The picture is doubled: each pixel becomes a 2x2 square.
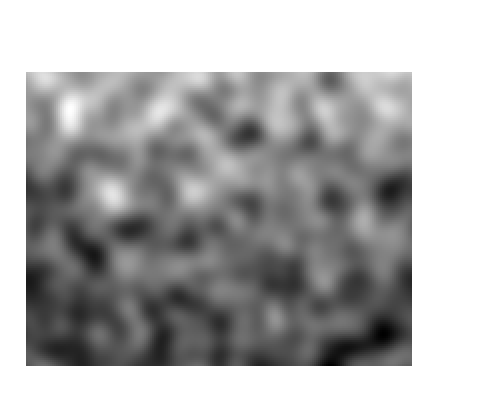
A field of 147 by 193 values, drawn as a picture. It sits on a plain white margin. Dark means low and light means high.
Lone odd cells: none. Slope: up to the top. Histogram: bell-shaped. Stripes: none. Grain: smooth.
